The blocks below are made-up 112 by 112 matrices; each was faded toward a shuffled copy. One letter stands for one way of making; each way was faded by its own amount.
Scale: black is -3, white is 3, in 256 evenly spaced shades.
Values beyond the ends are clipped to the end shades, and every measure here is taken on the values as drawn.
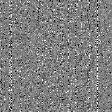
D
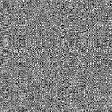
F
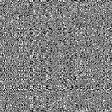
F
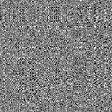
F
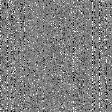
D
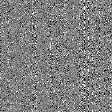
D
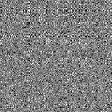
F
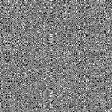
F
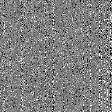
D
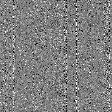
D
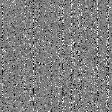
D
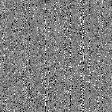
D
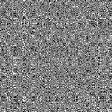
F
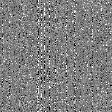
D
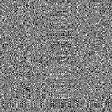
F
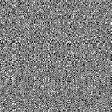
F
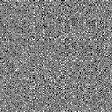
F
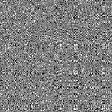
F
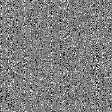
D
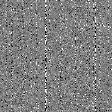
D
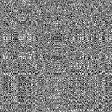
F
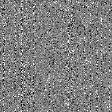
D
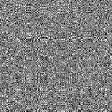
F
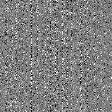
D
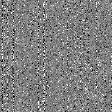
D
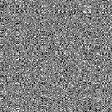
F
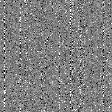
D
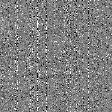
D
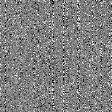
D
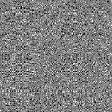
F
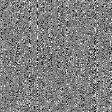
D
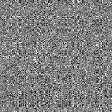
F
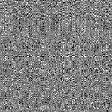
F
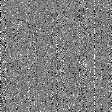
D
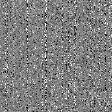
D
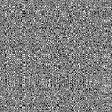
F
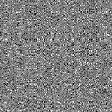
F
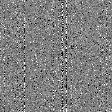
D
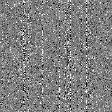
D
